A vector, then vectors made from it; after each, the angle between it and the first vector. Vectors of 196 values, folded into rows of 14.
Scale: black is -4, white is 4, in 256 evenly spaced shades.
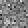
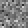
orthogonal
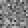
nearly parallel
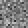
nearly parallel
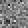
nearly opposite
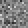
nearly opposite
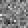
nearly opposite
